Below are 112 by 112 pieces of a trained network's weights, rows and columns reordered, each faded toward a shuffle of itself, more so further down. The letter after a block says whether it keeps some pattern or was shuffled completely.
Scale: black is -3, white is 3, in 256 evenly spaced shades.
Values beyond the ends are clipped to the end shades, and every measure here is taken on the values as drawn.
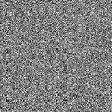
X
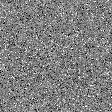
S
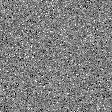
S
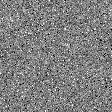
S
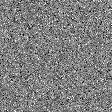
S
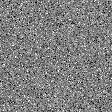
S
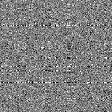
X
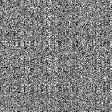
X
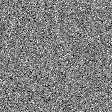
S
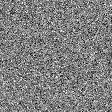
S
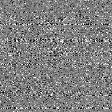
X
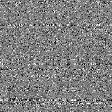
X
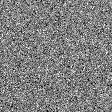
S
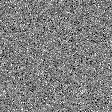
S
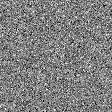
S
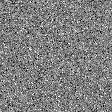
S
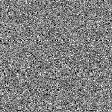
X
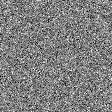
S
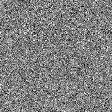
X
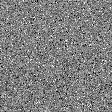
S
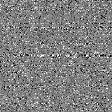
X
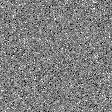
S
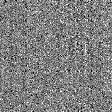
X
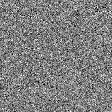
X
